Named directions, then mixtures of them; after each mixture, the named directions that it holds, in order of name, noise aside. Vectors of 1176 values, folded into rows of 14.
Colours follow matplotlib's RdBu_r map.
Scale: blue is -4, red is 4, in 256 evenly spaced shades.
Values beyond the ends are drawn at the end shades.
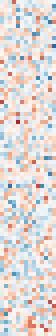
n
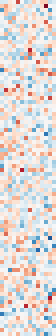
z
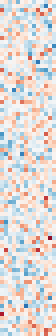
n, z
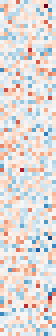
z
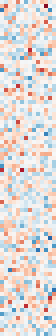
z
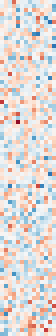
n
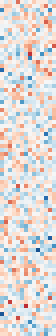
n, z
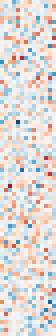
n, z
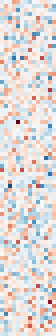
n, z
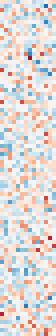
n, z
